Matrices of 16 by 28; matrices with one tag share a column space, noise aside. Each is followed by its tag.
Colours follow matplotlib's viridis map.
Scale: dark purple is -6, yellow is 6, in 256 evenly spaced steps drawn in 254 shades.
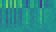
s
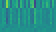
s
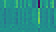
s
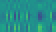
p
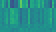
s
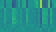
s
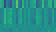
s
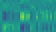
p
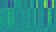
s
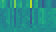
s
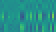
p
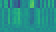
s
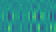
p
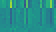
s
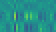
p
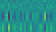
p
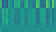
s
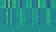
s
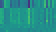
s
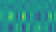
p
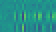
p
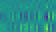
p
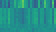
s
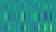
p
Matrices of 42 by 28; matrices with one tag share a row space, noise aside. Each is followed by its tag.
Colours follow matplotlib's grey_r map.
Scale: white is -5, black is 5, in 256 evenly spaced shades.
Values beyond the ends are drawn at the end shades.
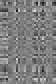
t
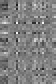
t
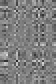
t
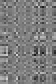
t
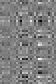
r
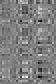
r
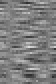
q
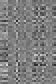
t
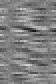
q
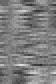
q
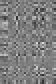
t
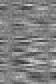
q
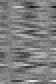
q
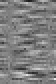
q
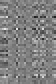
t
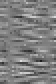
q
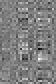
r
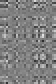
t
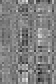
r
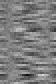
q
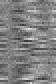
q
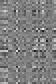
t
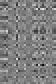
t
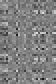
t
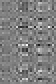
r
